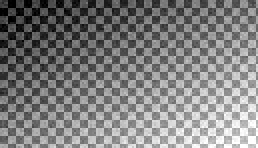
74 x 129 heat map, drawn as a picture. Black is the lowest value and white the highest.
The ninth with the highest average is the bottom right. The top left is the ninth with the lowest average. A checkerboard runs through the table. The field climbs toward the bottom right.
